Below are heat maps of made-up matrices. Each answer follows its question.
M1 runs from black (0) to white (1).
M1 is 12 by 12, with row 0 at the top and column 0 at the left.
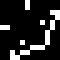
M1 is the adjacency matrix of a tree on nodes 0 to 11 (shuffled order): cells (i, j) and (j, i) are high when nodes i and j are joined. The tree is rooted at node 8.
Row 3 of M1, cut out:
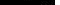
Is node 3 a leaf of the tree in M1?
yes
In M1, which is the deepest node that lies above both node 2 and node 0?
10
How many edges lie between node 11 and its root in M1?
4
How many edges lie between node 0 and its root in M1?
4
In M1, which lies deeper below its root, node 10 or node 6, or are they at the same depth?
the same depth
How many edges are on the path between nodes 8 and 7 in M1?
2
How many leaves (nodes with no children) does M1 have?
5
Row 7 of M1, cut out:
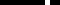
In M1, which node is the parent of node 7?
9
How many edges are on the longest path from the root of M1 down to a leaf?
5
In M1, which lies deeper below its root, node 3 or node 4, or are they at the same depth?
node 3
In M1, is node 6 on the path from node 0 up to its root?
no
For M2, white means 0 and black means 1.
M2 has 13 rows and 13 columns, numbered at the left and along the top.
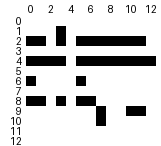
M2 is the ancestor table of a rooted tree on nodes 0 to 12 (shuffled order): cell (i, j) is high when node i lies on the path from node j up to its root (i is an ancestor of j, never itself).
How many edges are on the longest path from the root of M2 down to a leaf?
4
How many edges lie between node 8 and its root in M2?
2
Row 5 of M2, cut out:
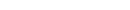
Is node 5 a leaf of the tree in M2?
yes
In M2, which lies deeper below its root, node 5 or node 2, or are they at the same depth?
node 5
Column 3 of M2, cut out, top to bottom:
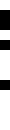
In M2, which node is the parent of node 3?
1
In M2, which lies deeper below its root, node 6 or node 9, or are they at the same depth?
node 6
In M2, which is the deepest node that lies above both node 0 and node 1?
8
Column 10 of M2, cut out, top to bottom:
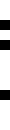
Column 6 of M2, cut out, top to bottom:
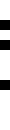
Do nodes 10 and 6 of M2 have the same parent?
no
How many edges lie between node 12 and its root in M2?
1
